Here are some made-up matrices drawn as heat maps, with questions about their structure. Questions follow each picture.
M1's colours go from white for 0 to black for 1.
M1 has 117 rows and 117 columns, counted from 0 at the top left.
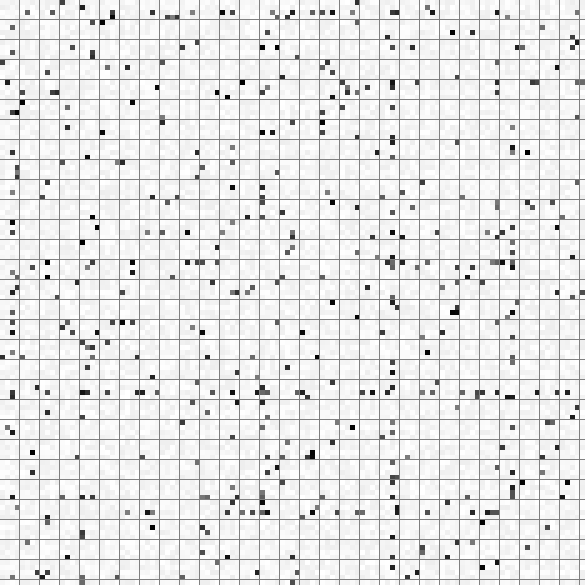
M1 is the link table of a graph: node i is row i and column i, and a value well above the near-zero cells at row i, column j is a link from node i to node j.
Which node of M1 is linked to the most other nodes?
node 78
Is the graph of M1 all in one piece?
yes
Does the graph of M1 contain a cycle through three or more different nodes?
yes
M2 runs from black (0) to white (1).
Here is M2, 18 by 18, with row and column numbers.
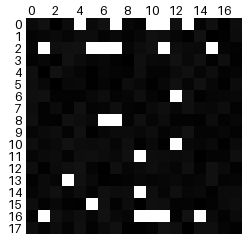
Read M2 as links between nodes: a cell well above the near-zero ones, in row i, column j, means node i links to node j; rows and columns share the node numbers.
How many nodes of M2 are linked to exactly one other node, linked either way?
2
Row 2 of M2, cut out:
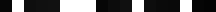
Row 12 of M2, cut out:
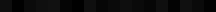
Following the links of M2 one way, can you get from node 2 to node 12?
yes
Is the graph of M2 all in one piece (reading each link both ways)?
no
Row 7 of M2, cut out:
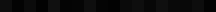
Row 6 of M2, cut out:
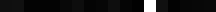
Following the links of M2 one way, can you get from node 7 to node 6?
no
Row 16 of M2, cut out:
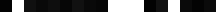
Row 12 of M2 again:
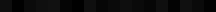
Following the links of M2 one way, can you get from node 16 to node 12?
yes
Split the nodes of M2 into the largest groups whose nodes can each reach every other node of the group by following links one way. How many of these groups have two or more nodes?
0
